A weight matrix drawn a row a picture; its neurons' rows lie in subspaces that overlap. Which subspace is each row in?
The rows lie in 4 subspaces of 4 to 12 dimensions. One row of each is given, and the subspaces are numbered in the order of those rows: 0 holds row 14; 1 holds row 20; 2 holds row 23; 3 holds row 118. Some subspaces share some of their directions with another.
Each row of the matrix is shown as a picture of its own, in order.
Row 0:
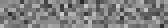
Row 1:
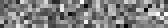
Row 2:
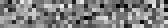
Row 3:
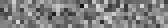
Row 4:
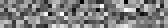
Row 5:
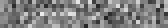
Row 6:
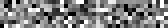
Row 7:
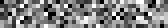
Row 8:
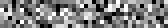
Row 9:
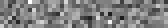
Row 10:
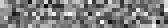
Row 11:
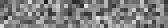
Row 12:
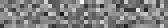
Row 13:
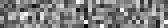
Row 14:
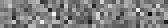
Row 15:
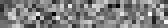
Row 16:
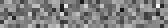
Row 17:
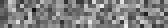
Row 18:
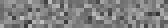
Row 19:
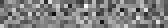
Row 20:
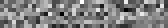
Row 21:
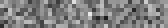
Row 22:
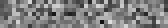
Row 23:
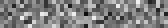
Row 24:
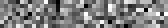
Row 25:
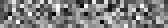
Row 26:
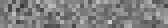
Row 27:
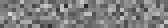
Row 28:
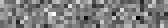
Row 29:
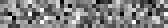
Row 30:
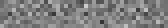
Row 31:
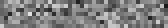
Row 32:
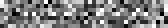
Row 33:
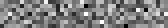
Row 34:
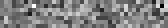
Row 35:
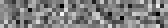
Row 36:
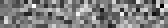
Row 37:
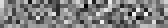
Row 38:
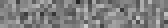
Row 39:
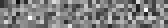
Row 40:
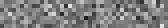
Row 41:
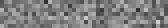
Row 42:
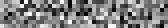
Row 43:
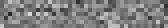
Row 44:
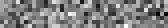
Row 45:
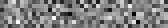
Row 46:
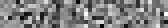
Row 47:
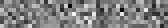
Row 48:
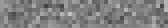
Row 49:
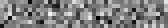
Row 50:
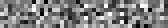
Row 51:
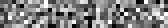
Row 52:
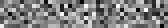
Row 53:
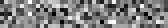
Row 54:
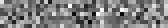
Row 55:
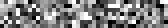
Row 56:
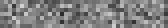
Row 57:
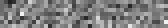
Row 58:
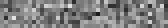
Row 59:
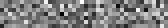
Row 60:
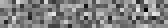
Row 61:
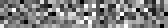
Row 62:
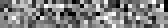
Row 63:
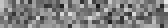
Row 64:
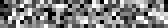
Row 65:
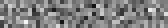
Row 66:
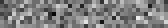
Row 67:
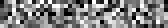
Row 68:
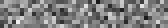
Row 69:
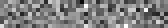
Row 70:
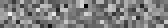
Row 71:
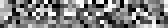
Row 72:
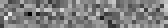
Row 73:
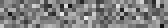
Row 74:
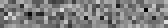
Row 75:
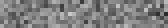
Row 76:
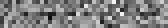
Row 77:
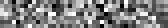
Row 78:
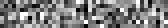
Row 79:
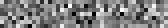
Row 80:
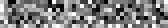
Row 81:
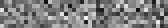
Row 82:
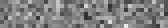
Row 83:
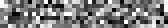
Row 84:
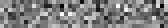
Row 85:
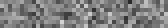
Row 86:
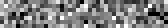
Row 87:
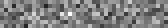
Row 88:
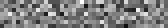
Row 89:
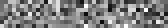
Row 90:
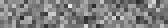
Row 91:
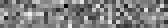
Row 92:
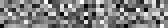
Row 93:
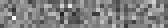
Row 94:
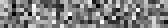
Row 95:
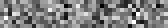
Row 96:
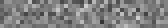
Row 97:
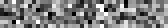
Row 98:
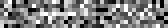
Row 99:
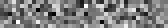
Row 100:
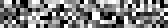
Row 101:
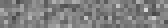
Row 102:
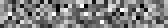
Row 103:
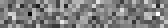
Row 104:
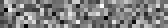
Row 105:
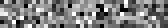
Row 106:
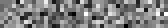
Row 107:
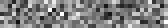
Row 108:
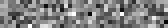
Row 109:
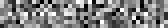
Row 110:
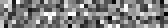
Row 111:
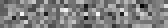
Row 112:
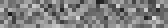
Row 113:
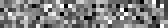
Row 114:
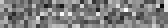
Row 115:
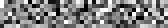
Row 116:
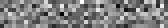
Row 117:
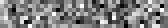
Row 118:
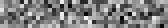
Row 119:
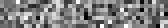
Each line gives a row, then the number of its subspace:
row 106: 2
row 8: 1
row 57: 0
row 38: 2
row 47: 1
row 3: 1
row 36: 3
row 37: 3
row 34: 3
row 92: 1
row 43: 3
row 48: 1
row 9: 0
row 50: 0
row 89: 2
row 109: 2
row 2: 0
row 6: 3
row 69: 2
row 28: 2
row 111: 0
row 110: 3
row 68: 0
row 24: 2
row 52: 1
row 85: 0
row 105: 1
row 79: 1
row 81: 1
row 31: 3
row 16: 0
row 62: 0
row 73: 2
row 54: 1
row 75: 2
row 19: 1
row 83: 1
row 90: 2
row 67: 2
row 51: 0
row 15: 0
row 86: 2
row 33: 2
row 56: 0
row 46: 2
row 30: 1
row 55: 0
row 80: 0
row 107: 0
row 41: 1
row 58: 0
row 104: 0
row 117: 0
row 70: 1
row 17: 0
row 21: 0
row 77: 1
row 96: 3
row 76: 3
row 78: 2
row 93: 0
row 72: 3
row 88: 1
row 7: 2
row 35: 0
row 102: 1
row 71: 1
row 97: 1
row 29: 0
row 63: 3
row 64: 2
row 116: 1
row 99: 1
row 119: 2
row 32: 1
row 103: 0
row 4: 1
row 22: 1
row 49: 0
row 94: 0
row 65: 0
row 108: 1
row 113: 2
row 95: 0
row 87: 0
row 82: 2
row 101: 3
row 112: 0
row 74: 3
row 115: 3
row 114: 1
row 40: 2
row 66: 2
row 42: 3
